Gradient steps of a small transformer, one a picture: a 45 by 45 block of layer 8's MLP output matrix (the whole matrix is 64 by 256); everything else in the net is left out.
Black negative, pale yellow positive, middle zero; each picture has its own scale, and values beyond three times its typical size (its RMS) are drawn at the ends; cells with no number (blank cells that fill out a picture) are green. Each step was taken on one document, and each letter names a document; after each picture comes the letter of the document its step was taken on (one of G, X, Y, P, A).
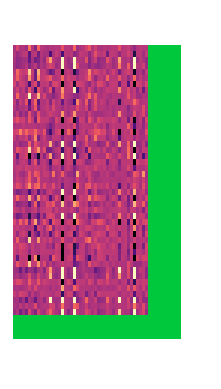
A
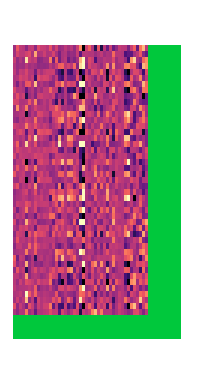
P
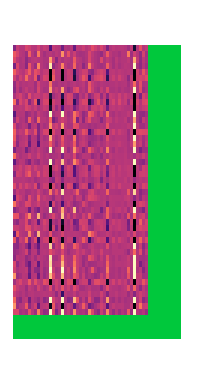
A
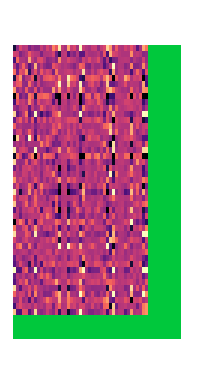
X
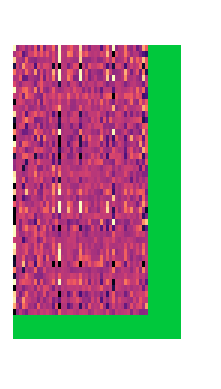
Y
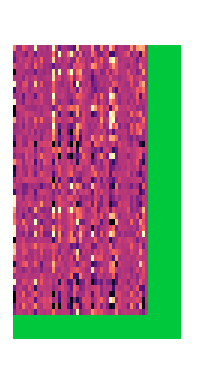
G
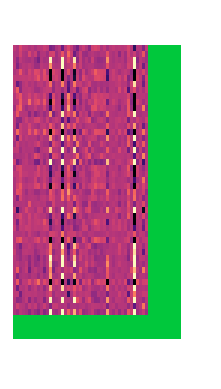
A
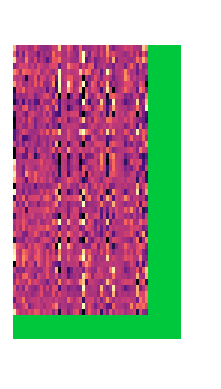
X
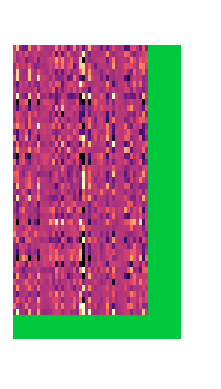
P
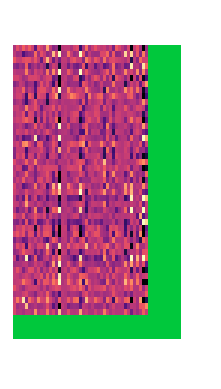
Y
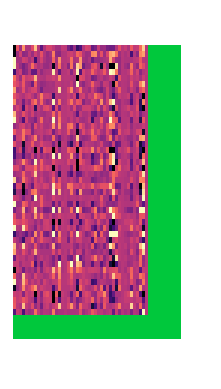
G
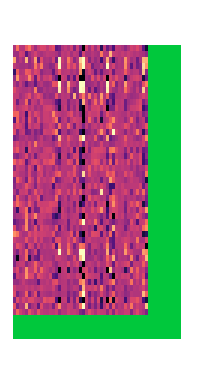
X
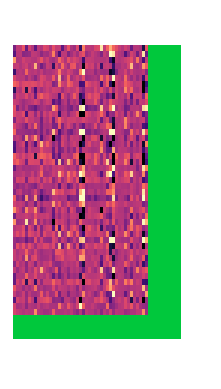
X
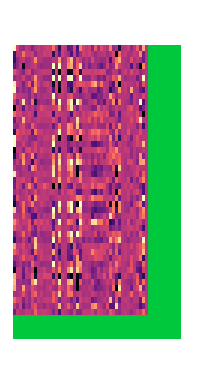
G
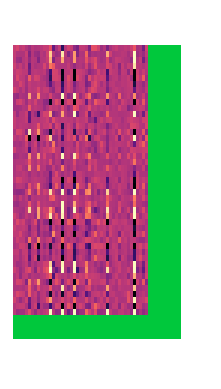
A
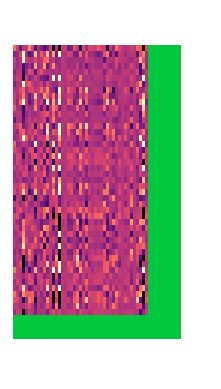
Y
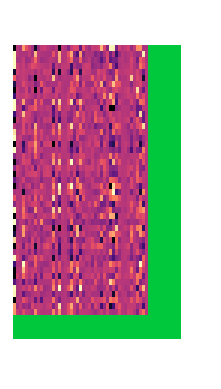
G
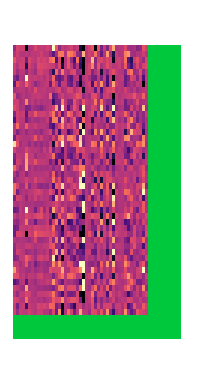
P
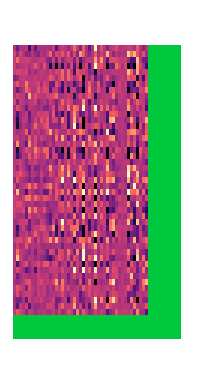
P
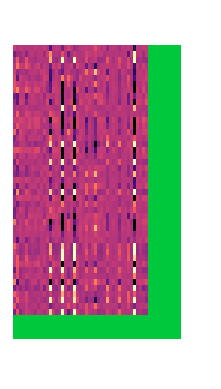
A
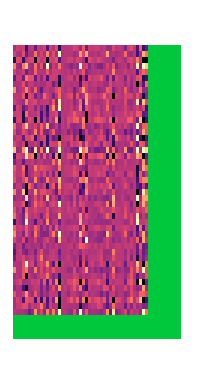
Y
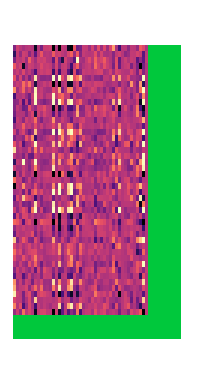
G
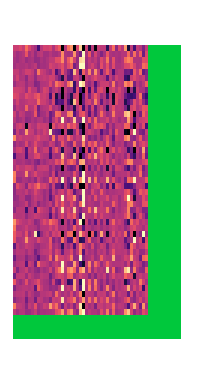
P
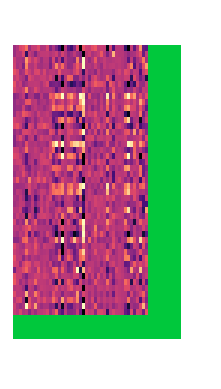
P
